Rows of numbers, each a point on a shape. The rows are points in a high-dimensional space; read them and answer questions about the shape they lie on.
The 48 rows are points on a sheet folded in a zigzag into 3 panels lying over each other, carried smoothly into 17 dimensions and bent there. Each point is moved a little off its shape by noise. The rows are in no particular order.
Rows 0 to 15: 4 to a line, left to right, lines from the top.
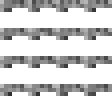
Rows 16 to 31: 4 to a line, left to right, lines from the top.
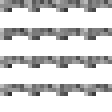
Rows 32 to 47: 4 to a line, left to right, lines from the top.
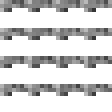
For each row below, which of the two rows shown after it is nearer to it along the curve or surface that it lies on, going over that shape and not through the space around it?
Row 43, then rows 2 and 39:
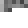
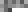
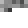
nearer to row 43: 39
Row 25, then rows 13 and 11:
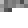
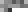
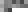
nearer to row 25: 13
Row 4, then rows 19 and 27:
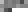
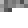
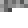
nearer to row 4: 19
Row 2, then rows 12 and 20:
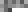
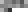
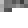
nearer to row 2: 12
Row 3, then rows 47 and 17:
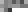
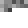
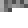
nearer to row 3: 47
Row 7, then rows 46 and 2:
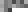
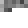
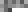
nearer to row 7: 46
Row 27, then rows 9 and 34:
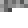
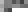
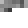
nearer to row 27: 34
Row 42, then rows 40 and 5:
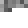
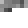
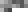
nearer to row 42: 40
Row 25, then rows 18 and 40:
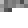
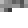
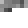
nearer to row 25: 40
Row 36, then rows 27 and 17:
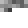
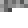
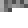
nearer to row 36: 17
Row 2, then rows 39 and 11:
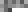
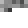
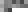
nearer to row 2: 39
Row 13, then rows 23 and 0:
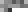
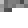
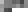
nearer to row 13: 0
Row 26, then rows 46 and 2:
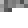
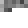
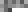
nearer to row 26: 2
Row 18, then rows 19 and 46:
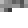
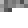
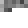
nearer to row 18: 46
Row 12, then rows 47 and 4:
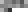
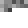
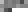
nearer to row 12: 4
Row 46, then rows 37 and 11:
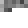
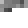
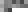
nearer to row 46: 37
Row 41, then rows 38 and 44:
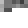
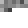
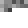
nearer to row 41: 44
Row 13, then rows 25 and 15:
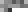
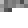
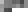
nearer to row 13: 15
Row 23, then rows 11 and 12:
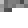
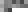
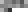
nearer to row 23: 12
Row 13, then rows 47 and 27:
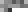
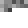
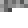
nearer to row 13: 47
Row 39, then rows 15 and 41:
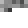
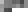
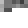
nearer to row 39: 15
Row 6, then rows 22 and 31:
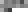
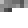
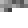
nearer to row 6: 22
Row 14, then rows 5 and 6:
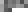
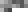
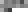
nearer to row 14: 6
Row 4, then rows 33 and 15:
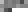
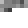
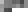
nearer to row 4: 33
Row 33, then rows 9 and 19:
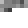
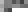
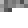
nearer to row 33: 19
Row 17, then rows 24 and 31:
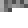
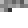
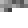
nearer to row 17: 31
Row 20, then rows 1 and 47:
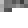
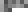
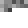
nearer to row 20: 47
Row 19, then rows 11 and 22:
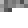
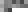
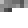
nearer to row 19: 22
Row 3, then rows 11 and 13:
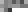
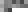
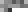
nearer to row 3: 13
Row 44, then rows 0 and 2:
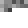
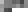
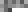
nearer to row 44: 0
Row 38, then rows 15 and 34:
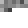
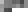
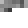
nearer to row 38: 34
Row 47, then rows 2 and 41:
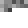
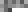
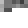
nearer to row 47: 41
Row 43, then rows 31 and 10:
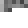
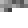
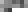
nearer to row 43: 31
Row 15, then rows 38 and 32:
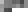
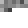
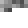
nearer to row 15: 32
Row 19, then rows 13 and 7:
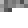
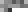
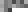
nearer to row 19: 13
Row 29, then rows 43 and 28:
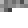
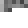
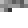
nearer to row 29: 28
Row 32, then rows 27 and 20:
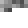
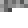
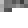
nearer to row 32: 20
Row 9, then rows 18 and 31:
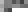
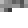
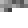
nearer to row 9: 31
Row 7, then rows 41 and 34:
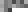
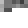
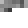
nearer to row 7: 41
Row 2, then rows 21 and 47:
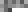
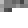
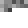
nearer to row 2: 21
